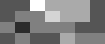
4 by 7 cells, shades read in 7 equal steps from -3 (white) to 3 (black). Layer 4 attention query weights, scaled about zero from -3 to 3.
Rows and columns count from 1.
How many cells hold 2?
1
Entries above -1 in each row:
3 4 7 6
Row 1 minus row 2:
0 1 -3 1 0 0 0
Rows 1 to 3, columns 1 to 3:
1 1 -3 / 1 0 0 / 0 2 0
